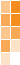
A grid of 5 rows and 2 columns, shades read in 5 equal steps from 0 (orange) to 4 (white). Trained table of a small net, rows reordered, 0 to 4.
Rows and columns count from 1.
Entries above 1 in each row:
1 0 1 1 2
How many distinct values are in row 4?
2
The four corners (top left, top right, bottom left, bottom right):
2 0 3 4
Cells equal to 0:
2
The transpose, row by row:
2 1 2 1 3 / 0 0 1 3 4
